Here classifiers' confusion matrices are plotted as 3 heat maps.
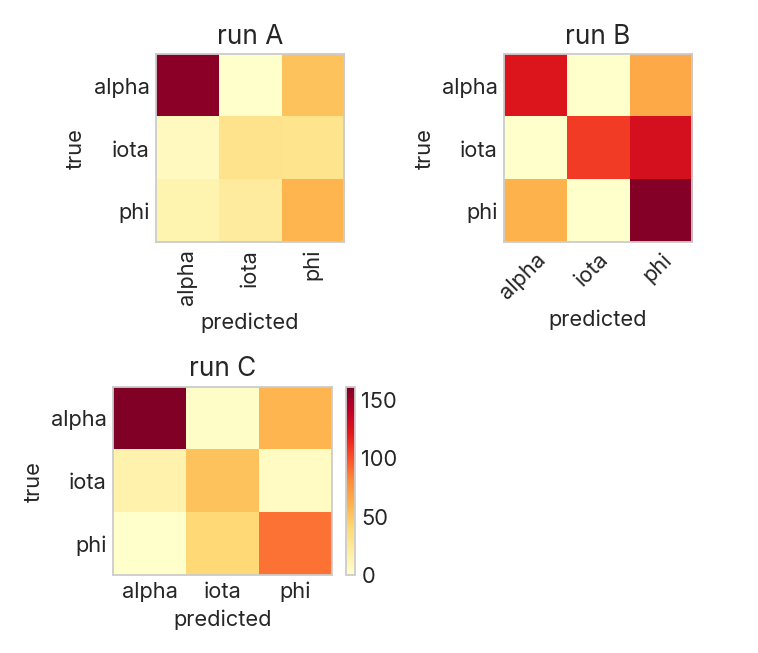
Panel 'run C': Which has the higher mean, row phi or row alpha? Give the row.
alpha
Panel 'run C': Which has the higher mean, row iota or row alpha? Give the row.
alpha
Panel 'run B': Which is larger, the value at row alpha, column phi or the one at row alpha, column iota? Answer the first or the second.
the first
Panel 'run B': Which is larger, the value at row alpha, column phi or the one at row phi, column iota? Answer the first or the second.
the first
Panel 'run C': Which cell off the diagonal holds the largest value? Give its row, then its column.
alpha, phi
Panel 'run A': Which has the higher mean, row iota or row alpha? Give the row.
alpha
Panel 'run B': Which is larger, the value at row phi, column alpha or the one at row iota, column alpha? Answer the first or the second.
the first
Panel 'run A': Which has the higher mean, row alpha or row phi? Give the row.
alpha
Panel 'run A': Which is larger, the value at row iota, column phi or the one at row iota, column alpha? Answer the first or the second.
the first
